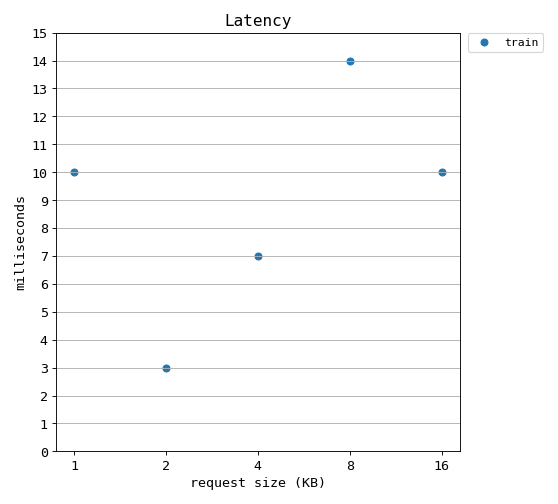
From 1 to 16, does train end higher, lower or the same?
the same
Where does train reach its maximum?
8
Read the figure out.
Title: Latency
x-axis: request size (KB), ticks 1 2 4 8 16
y-axis: milliseconds, ticks 0 1 2 3 4 5 6 7 8 9 10 11 12 13 14 15
Legend: train
Values:
train: 10 3 7 14 10
